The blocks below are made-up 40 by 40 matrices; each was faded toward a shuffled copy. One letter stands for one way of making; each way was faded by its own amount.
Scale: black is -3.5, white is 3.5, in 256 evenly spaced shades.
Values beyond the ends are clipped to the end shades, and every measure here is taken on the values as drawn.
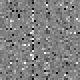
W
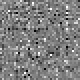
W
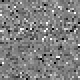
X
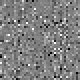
W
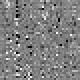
W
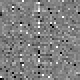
W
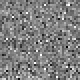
X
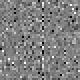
W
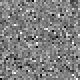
X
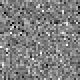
X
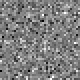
X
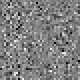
W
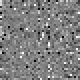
W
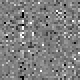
W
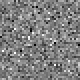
X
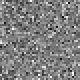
X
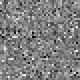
X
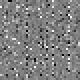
W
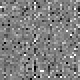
W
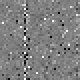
W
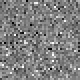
X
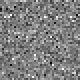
X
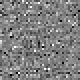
W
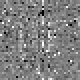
W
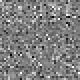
W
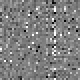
W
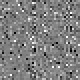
W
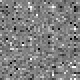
W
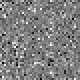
W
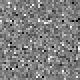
X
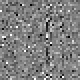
W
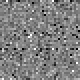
X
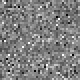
X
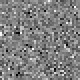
X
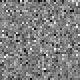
X
